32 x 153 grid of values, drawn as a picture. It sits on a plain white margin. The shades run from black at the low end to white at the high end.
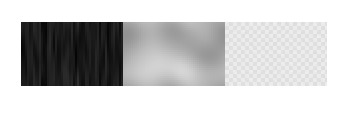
It is made of 1 by 3 panels. Panel 1,1: very low, streaked downward, faint in contrast. Panel 1,2: high, smooth. Panel 1,3: very high, checkered, faint in contrast.
